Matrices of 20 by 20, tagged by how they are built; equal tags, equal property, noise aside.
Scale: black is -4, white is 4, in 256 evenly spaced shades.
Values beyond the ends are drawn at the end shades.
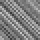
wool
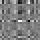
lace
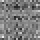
lace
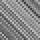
wool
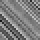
wool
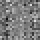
lace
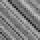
wool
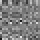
lace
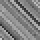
wool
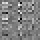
lace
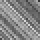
wool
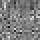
lace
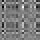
lace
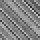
wool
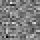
lace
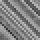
wool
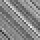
wool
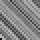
wool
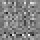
lace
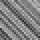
wool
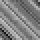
wool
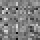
lace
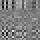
lace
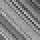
wool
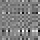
lace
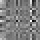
lace
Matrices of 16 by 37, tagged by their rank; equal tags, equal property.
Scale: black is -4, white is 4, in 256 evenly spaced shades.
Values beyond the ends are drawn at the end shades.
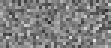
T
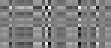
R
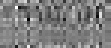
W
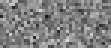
T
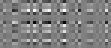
R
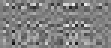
W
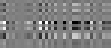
R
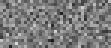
T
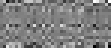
W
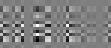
R
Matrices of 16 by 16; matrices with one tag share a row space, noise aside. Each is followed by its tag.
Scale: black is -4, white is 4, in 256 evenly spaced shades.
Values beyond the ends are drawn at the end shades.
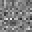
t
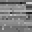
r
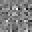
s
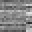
r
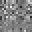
t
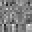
t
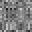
t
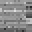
r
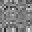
t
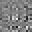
s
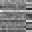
r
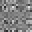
t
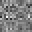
t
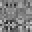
t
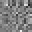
s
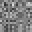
t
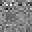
t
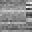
r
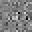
s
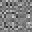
t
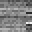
r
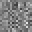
s
